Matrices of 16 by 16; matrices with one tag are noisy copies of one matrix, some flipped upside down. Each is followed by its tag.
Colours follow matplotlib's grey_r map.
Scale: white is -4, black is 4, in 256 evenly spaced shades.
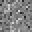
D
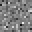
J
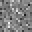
D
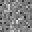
D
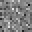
D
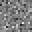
J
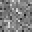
D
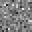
J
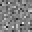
J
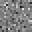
J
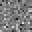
J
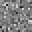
J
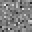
J
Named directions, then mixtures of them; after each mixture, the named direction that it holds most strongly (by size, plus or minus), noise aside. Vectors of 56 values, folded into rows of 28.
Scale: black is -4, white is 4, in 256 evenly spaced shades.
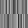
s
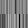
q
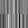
q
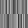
s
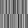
s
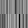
q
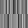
s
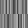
s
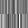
q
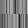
q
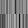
q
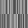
s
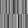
s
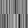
q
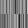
q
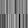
q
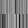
q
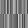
s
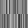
s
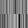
q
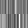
q
